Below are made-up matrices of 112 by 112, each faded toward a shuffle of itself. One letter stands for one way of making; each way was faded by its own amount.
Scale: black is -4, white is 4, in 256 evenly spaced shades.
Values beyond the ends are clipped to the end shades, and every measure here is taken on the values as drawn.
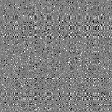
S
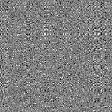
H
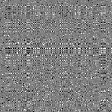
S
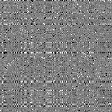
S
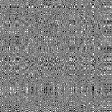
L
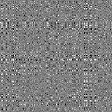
L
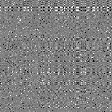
S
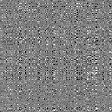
L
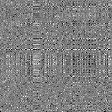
S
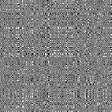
L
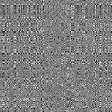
L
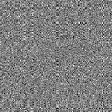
H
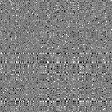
S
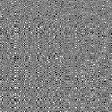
L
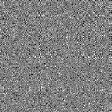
H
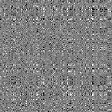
L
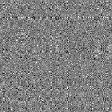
H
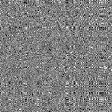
H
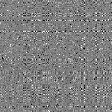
S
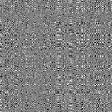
L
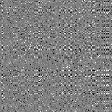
S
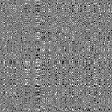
L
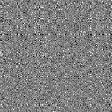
H
